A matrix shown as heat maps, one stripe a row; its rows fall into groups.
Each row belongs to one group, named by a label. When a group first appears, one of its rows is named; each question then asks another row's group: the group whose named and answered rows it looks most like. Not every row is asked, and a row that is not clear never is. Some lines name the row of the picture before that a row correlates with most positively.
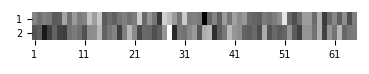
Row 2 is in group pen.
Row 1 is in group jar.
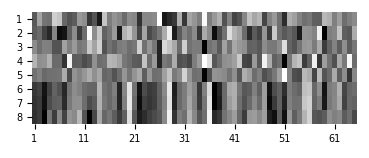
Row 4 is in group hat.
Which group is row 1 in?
hat
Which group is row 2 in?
pen
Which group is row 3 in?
jar
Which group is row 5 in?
jar
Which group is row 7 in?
pen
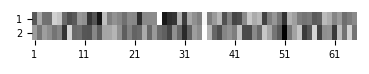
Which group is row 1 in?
hat
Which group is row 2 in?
hat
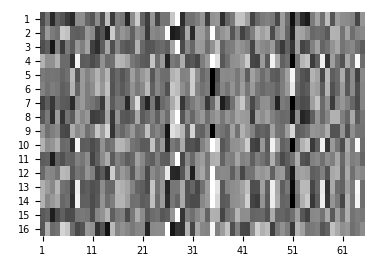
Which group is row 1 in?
pen
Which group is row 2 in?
hat
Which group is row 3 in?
pen
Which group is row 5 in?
jar
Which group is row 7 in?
pen
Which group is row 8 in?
pen
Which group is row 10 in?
hat
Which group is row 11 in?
pen
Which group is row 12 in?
hat
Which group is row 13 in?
hat
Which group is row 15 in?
pen
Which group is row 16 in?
hat
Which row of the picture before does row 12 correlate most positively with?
1
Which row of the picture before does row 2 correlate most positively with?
1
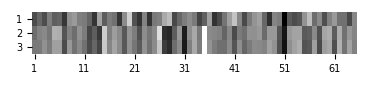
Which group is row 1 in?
pen
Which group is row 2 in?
hat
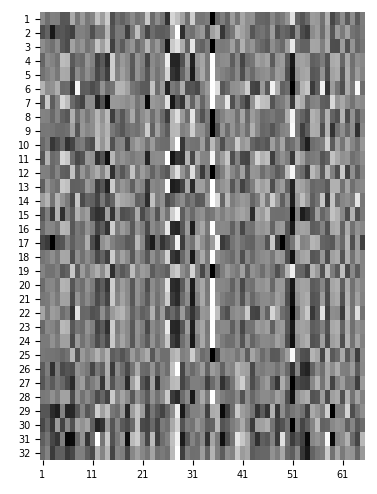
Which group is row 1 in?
jar
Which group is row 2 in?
pen
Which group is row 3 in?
jar
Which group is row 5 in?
hat
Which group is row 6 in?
hat
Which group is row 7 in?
hat
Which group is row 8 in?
jar
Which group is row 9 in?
jar
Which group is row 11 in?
hat
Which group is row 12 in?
jar
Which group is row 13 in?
hat
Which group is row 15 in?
pen
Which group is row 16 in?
hat
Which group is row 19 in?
jar
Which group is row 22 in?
hat
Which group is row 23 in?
hat
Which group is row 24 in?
hat
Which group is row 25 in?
jar
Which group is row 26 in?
pen
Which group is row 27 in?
pen
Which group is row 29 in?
pen
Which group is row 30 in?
pen
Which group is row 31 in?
pen
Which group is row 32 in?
pen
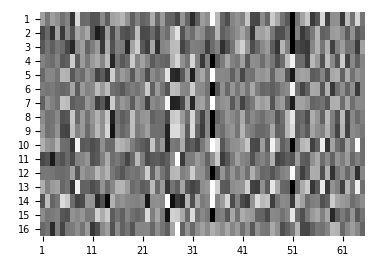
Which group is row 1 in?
hat
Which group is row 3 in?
pen
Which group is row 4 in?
jar
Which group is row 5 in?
hat
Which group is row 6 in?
jar
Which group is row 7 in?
hat
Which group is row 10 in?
hat
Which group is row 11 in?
pen
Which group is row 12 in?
jar
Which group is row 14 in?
hat
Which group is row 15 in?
jar
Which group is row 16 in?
pen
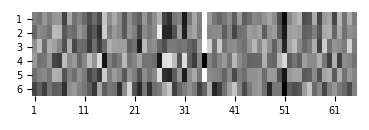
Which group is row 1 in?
hat
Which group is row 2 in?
hat
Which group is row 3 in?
hat
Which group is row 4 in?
jar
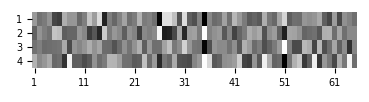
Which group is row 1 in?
jar
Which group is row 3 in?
jar
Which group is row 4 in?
hat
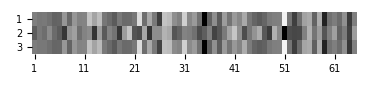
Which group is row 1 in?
jar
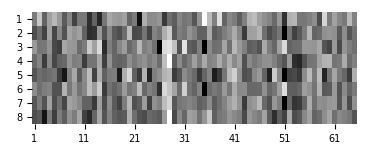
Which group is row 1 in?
hat
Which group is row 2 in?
pen
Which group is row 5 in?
pen
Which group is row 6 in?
jar
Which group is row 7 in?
pen
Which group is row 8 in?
pen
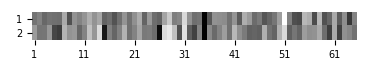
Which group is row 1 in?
jar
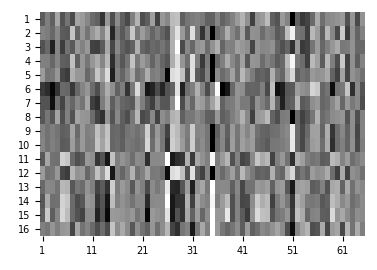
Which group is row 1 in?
pen
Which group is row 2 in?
jar
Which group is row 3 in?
pen
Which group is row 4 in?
jar
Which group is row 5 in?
jar
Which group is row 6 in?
pen
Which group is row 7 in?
pen
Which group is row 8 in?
pen
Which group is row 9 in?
jar
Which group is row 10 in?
jar
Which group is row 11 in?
hat
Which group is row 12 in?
jar
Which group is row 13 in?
hat
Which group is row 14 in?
hat
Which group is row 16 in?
hat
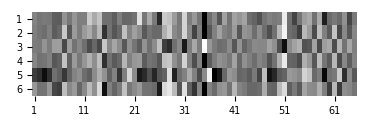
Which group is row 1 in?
jar
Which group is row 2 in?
jar
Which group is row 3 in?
hat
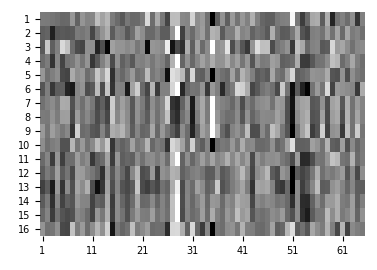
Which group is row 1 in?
jar
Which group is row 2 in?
pen
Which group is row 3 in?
hat
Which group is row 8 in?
hat
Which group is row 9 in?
hat
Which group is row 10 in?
jar
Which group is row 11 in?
pen
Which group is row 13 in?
pen
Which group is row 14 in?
pen
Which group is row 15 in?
pen
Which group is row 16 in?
jar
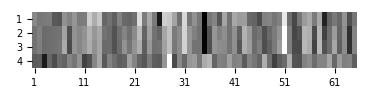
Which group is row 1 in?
jar
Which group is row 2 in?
jar
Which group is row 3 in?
jar
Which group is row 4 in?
pen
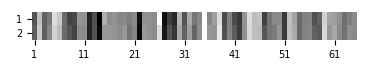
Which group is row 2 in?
hat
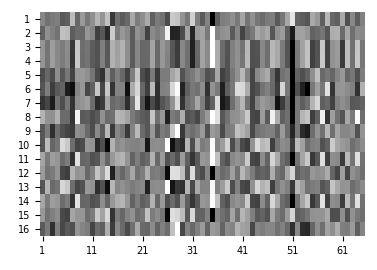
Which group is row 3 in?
hat
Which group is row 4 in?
hat
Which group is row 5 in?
pen
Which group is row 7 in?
pen
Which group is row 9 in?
pen
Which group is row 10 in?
hat
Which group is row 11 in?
hat
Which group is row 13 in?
hat
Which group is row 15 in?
jar
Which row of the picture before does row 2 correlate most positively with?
1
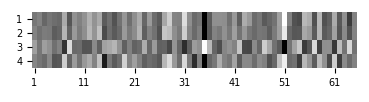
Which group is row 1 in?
jar
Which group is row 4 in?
jar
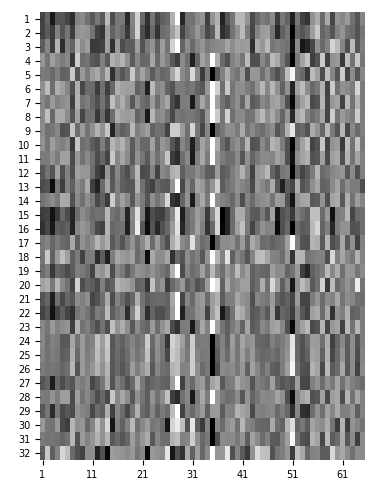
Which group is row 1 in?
pen
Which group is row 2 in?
pen
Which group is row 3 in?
pen
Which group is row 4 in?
hat
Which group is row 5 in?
jar
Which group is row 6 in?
hat
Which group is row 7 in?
hat
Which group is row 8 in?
hat
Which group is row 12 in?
pen
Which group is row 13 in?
pen
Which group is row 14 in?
hat
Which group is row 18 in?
hat
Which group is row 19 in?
pen
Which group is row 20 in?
hat
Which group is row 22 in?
pen
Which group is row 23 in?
hat
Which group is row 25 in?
jar
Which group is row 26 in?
jar
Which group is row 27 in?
pen
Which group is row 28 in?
hat
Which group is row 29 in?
pen
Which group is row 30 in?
jar
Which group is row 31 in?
jar
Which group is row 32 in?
hat
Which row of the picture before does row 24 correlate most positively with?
2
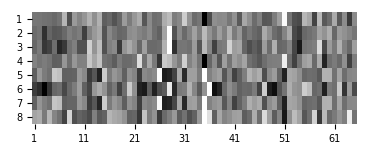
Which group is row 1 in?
jar
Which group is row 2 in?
pen
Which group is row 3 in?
pen
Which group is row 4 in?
jar
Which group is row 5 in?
hat
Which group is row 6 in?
pen
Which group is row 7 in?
hat
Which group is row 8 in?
hat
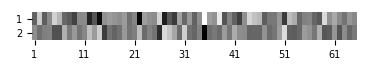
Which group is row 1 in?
hat
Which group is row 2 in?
jar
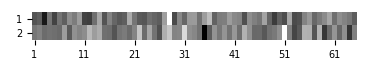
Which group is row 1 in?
pen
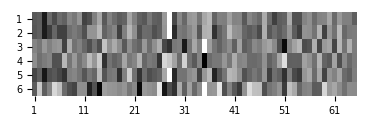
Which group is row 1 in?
pen
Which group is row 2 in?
pen
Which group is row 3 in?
hat
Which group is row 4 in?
jar
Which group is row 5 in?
pen
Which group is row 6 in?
hat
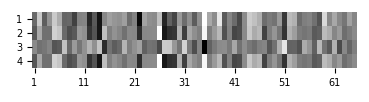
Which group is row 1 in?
hat
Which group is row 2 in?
hat
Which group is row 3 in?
jar
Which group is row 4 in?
hat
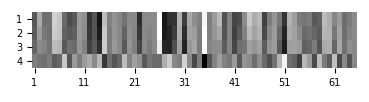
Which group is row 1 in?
hat
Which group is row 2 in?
hat
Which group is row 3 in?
hat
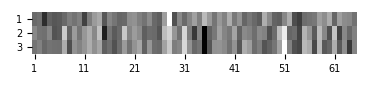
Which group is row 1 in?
pen
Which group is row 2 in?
jar
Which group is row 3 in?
jar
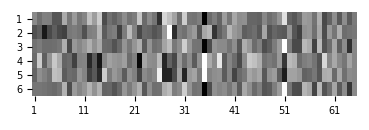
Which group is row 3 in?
jar
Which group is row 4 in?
hat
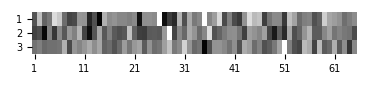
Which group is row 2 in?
pen
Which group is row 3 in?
jar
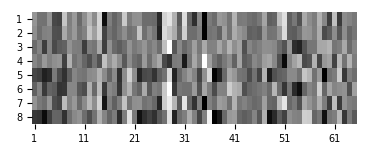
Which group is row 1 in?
jar
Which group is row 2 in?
jar
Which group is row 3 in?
pen
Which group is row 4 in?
hat
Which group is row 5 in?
pen
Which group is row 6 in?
pen
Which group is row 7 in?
jar
